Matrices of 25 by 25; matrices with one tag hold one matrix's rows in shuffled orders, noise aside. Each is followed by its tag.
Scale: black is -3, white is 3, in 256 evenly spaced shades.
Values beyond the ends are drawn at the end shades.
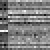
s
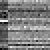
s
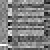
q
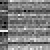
s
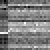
s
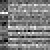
s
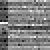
s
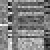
q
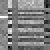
q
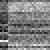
s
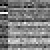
s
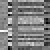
q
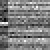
s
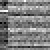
s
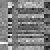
q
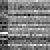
s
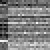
s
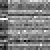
s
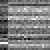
s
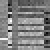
q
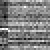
s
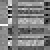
q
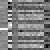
q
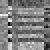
q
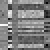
q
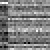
s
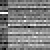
s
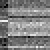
s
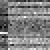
s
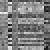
q
